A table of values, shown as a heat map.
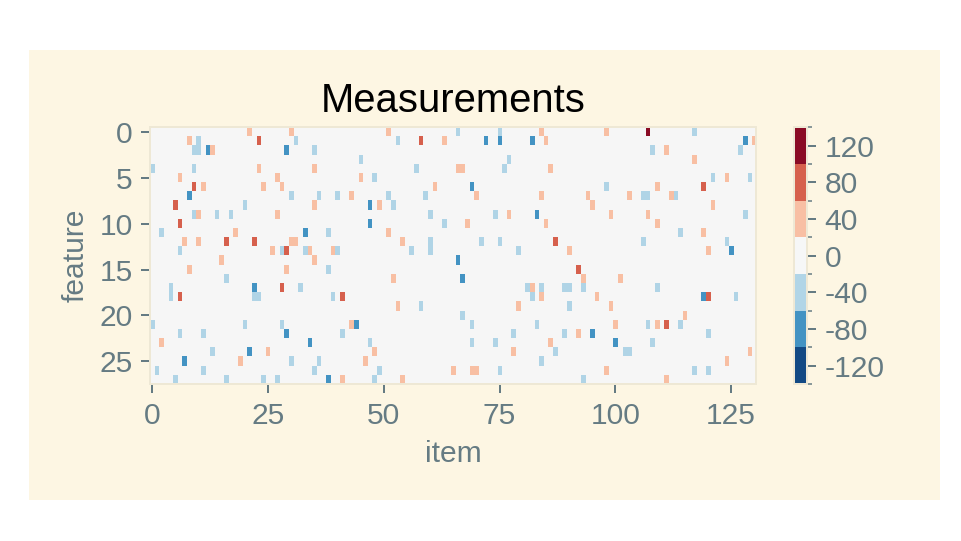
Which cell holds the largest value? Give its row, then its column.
0, 107
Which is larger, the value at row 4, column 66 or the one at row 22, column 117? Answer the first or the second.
the first
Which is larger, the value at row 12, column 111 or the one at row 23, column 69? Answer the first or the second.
the first
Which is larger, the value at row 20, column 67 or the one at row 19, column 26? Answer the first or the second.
the second
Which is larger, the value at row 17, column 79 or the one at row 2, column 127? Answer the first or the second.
the first
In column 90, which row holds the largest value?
13
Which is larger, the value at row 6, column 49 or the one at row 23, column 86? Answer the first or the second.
the second
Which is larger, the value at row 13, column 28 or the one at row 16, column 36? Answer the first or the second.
the second
